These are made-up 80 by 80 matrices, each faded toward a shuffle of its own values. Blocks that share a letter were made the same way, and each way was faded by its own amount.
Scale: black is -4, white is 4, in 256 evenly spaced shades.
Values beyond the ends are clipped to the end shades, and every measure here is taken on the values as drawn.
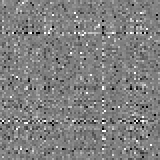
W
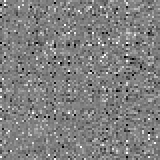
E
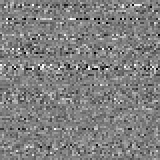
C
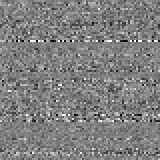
C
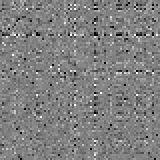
W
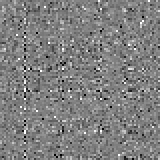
W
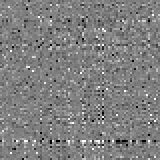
W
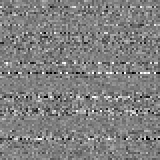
C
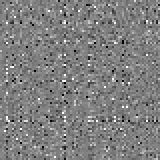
E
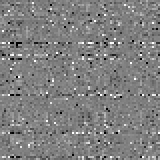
W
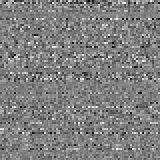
C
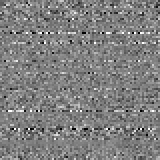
C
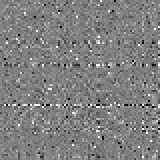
W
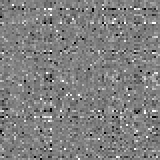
W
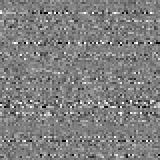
C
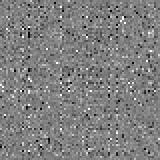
E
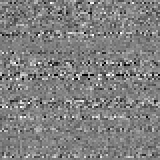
C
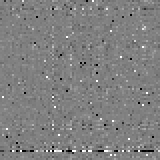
W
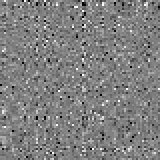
E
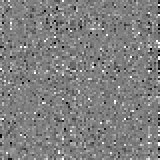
E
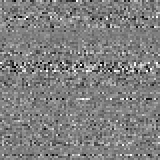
C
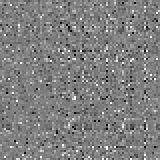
E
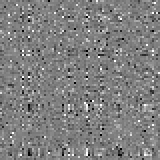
W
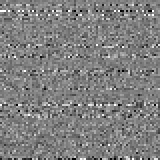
C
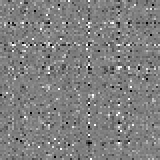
W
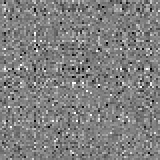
W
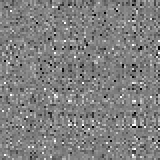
E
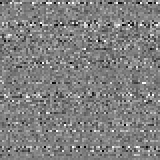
C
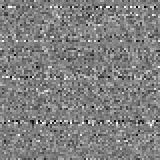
C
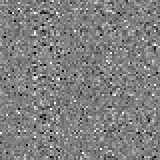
E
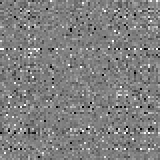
W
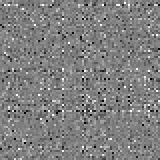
W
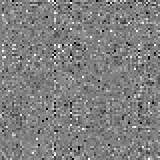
E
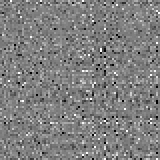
E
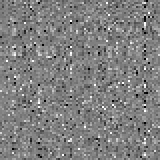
E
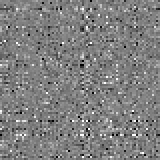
W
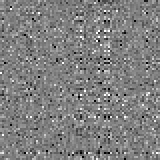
W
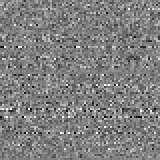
C
